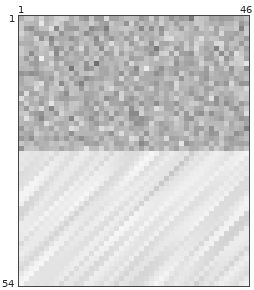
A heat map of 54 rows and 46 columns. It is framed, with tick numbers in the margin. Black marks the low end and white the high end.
It is made of 2 by 1 panels. Panel 1,1: high, fine-grained. Panel 2,1: very high, slanting up to the right, faint in contrast.
